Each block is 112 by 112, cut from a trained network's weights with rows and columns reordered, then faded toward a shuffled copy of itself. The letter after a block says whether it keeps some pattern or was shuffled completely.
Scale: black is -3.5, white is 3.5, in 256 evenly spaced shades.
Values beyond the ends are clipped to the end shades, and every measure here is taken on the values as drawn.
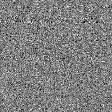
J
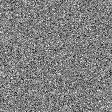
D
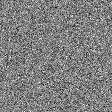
D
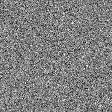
D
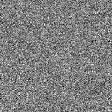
J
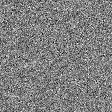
D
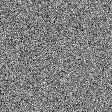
D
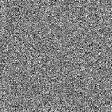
J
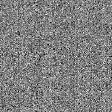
J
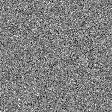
D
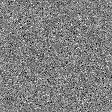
D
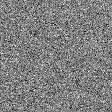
D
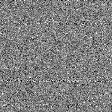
J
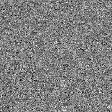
J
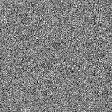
J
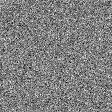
D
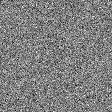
D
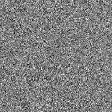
J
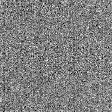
J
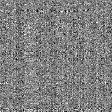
J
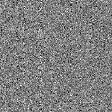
J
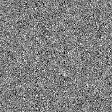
J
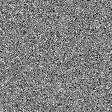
D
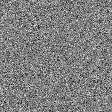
D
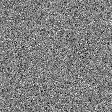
D
